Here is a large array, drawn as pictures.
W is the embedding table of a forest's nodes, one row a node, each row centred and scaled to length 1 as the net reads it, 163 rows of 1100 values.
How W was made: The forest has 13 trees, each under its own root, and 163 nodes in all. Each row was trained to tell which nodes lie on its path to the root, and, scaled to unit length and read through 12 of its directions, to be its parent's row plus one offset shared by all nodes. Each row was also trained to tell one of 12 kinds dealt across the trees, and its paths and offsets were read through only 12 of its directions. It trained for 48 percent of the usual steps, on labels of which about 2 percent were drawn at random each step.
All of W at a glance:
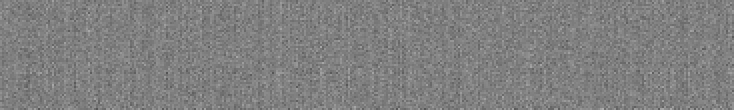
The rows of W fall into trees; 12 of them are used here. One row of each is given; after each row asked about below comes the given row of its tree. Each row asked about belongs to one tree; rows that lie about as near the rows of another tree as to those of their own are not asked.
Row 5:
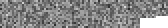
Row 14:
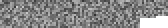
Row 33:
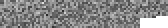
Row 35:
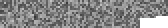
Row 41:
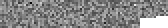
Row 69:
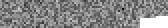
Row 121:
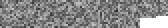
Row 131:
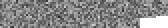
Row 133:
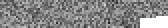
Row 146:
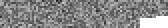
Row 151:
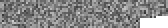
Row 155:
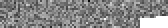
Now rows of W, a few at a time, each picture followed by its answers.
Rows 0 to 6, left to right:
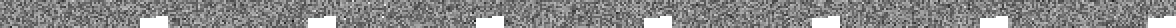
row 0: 69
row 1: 151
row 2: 33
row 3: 121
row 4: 131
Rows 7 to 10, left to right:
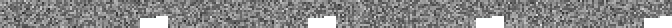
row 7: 151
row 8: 133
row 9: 5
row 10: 5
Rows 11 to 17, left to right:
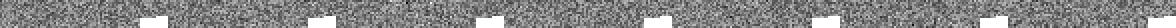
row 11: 131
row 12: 131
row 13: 155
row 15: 14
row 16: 146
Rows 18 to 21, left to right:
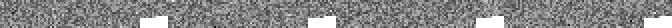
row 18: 146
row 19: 131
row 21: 155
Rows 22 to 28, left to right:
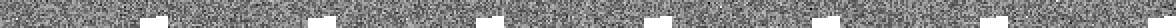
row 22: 155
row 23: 5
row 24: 35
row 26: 5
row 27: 35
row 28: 131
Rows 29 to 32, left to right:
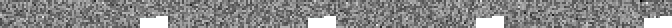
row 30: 69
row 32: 33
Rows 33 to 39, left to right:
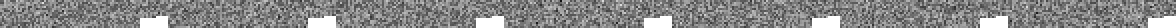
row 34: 151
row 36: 155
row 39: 33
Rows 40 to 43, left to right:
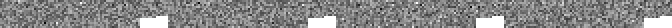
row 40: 131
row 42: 131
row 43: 33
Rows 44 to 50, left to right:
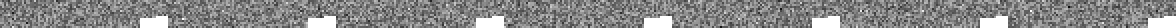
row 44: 146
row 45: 155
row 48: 14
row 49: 5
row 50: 41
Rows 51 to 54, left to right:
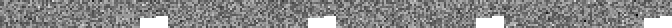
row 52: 14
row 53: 35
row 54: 131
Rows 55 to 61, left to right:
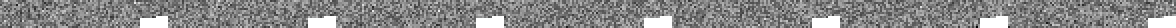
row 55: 151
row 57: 35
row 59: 41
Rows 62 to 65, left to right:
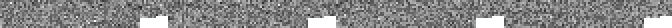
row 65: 33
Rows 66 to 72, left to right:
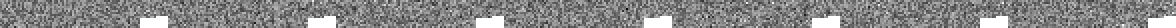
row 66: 14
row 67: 155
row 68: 133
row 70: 146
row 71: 33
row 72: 146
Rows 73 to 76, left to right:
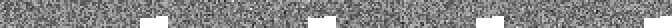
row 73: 151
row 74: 155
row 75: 35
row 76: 69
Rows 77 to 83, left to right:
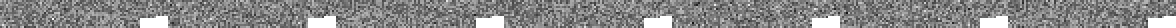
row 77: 5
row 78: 121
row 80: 133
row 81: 131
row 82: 133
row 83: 155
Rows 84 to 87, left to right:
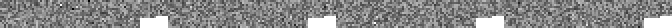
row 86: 35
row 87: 35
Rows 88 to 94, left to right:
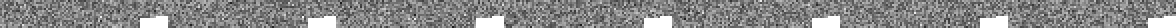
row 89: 41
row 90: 155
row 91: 41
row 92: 146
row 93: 133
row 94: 35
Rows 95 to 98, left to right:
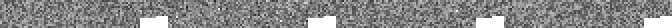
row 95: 14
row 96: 155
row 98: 41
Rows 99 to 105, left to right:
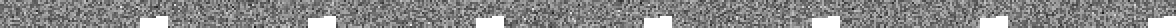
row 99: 155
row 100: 146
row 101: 133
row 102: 33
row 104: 69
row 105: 33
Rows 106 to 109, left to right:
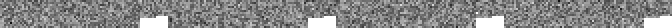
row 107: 33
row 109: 14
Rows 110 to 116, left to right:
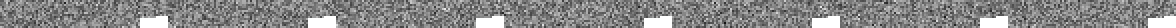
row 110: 33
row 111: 35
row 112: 35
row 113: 151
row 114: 69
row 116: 133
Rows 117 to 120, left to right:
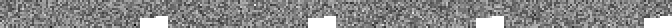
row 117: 155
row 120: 133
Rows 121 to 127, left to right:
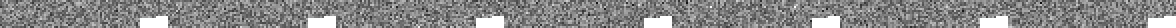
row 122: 121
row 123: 131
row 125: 33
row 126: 131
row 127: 35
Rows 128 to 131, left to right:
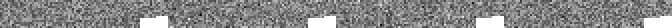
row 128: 35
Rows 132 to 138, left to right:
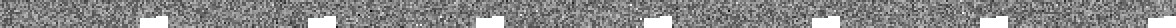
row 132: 41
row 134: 14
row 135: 33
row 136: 131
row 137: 155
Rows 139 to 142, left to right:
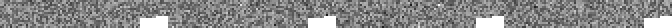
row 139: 146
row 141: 33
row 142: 35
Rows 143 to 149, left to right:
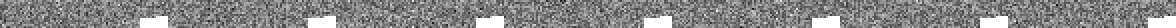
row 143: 131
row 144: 35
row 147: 146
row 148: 121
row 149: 155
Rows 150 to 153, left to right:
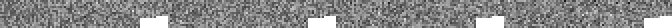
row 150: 133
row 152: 33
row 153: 5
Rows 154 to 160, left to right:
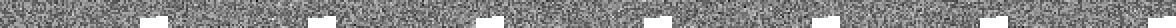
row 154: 14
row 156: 41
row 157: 146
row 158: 146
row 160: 14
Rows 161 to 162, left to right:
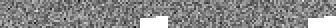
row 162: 69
